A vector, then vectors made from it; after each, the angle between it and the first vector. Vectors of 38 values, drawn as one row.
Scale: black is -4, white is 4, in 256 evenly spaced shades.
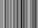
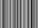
orthogonal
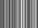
nearly opposite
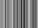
nearly parallel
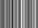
nearly opposite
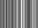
nearly opposite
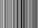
nearly parallel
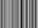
partly aligned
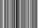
partly aligned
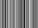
partly aligned
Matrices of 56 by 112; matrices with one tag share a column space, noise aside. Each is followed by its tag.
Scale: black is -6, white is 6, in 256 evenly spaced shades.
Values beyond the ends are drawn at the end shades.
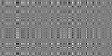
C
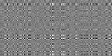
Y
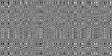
C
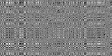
C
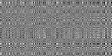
C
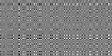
Y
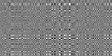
Y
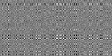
Y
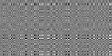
Y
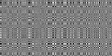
C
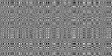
C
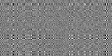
Y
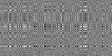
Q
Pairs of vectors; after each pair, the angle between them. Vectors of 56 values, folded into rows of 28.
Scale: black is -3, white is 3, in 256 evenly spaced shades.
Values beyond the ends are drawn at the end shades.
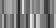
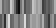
partly aligned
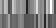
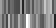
orthogonal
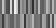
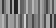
nearly opposite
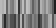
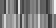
nearly opposite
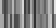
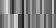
partly opposed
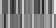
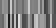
partly opposed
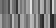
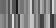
nearly parallel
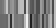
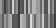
partly opposed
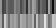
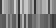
partly opposed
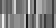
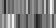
orthogonal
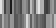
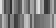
nearly parallel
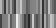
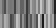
partly aligned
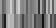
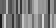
partly opposed
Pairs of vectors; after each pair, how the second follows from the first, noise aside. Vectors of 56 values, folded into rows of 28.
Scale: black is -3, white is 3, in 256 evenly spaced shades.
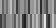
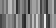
copied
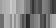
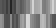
negated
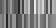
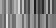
negated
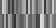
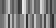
wrapped around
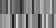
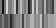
wrapped around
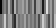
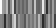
negated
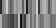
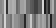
wrapped around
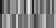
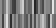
wrapped around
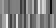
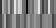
wrapped around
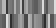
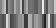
copied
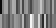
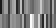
copied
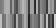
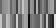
copied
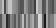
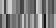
copied
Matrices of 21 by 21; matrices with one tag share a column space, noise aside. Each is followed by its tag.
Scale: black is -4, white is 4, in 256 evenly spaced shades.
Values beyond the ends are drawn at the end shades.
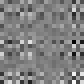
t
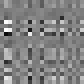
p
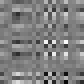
t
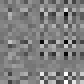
t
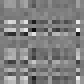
p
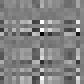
p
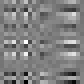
t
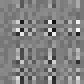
p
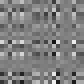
t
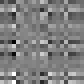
t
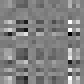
p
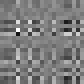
p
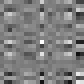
t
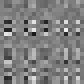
p
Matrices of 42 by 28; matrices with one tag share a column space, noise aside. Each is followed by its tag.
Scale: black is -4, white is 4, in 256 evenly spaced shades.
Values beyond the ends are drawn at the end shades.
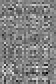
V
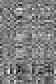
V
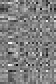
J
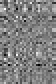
J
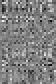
J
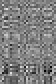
V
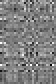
J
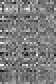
J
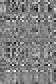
J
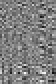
V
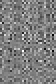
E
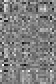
J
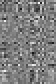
J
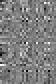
J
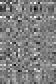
J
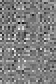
E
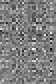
E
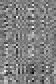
V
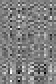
V
